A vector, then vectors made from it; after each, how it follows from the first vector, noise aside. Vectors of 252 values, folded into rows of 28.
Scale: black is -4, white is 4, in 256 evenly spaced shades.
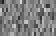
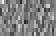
negated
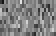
sign-scrambled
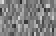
negated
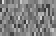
sign-scrambled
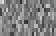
negated
